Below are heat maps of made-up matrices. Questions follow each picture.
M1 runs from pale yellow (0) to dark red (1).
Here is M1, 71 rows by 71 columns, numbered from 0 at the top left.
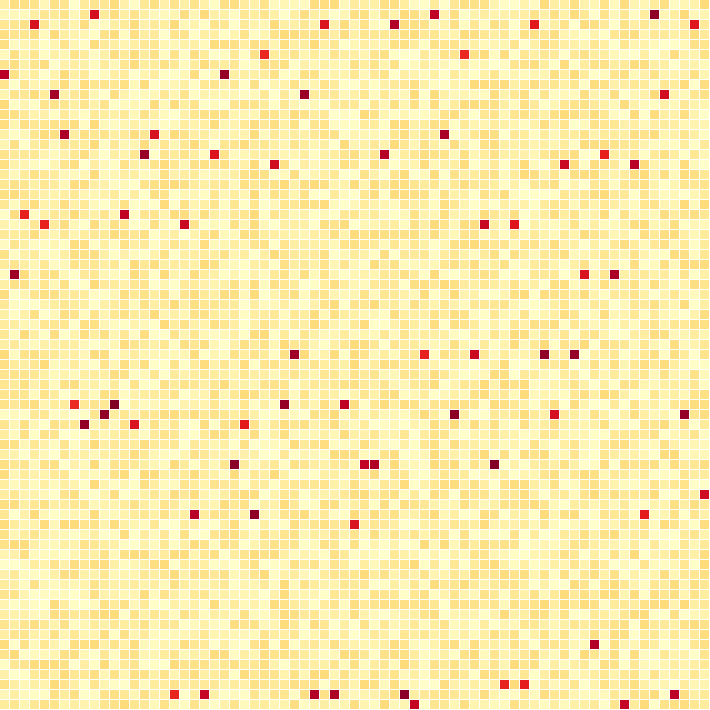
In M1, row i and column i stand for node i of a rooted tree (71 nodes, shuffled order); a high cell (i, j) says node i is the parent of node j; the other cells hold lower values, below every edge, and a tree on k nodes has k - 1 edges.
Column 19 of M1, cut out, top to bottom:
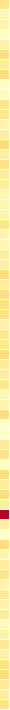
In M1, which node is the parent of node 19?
51
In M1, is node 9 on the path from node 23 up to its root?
yes
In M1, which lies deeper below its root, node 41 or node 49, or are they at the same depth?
node 41
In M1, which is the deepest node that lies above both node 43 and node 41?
1
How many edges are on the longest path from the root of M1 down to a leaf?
23
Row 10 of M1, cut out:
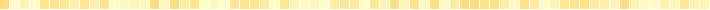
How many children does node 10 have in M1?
0
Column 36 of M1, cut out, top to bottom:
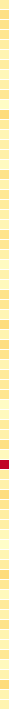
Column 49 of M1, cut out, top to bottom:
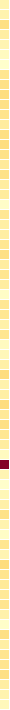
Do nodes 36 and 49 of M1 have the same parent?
yes
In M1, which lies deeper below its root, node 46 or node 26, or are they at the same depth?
the same depth
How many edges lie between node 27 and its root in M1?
1
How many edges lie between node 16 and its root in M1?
0
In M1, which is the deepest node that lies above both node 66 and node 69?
9
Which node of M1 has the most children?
69
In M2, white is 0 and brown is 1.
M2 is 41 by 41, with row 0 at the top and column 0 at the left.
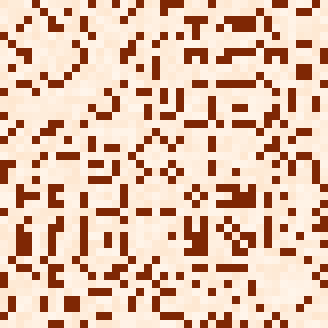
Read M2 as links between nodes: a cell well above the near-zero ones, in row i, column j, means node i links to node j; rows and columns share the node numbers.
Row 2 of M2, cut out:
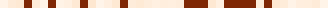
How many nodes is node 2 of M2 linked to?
12
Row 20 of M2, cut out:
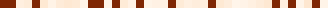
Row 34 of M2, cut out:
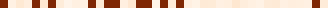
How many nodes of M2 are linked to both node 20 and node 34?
6
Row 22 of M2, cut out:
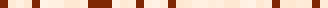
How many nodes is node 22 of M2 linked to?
9
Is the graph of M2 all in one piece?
yes
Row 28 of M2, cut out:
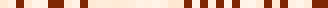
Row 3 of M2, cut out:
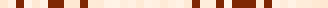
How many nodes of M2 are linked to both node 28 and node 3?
7
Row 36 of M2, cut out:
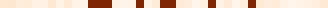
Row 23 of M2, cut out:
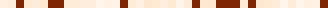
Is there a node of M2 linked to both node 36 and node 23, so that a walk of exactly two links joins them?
yes
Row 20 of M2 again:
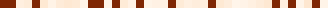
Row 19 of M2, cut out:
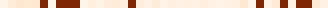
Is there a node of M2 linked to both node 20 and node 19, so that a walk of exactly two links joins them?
no
